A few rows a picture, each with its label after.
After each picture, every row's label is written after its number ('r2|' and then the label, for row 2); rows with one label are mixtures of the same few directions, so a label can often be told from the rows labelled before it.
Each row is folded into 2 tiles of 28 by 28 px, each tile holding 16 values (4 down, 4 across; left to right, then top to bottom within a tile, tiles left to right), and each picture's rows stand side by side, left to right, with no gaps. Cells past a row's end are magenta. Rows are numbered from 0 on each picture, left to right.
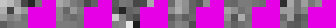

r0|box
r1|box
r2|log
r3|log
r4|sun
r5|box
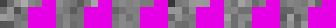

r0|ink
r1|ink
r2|sun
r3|box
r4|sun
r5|sun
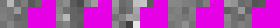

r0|box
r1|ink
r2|log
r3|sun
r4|box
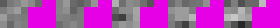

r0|ink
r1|sun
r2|ink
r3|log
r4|log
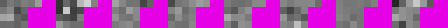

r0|ink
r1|box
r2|box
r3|box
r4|log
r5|log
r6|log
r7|ink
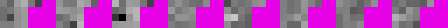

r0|ink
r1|log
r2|ink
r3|box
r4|ink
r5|log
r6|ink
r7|log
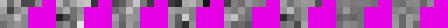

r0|box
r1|log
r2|ink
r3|sun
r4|ink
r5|log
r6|log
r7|sun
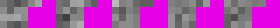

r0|log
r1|ink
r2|box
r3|sun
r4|ink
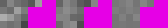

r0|log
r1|log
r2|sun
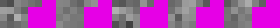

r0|sun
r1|ink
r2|sun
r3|ink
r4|ink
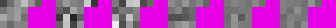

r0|ink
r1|sun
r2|sun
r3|log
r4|sun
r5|sun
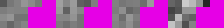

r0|ink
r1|box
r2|sun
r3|sun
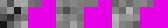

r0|ink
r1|log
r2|ink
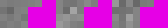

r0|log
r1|ink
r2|box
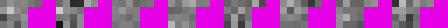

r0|log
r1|sun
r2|log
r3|sun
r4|sun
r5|box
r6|ink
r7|box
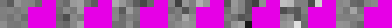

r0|sun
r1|ink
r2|box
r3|box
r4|log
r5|sun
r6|ink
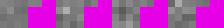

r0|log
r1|log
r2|log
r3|box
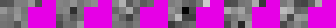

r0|sun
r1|ink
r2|box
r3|ink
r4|sun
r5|sun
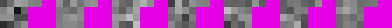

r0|ink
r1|box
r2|log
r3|box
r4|sun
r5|log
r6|log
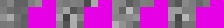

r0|ink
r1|sun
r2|ink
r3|sun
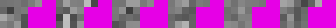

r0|log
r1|sun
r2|ink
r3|log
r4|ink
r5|ink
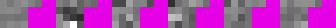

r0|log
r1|log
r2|sun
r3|ink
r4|box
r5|log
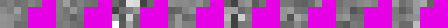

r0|ink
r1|box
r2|sun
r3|sun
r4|sun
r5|sun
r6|ink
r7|log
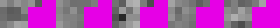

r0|log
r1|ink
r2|ink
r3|box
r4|log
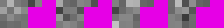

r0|box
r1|box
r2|sun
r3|box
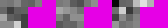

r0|log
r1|sun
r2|box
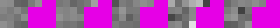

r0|ink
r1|log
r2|box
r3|log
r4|ink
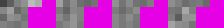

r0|box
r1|box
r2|box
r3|ink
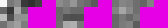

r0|box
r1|log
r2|log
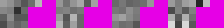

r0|ink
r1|sun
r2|log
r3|sun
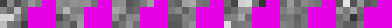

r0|ink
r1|log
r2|sun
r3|ink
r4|sun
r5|box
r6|box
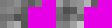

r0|log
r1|log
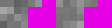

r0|sun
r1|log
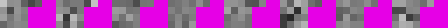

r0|box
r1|sun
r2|sun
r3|sun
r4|box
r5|ink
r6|sun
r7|sun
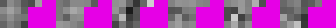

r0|log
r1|ink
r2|ink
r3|sun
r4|sun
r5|log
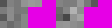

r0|box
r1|ink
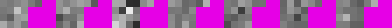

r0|ink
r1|log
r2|ink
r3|sun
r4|ink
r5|box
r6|ink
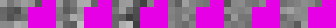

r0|log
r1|log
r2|log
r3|sun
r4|box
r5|log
